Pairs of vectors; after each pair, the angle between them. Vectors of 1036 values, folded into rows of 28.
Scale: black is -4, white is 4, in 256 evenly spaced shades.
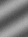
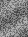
partly aligned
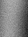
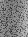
partly opposed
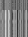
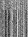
nearly opposite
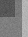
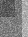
nearly parallel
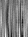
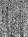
partly aligned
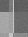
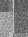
nearly parallel
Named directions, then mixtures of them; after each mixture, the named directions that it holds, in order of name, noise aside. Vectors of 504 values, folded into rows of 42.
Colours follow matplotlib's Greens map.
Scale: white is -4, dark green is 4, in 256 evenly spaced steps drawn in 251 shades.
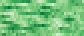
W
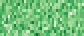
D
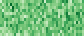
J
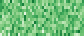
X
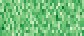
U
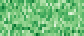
D, W, X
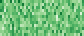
U, X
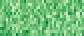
D, J, U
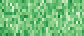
J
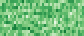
D, W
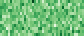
D, U, X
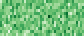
D, J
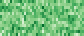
W, X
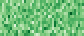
D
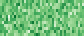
D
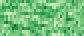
D, J, W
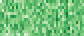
D, J, U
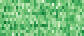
U, W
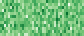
D, J, U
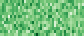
D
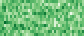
D, U, W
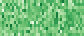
D, J, U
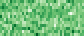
D, W, X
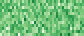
J, U, X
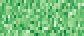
D
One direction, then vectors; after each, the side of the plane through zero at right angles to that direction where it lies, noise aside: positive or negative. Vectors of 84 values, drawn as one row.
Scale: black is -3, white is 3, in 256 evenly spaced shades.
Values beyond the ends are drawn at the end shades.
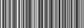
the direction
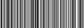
negative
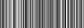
positive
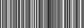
positive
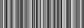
negative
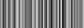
positive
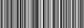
negative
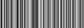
negative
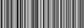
negative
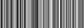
negative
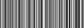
positive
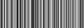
negative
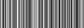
positive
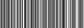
negative
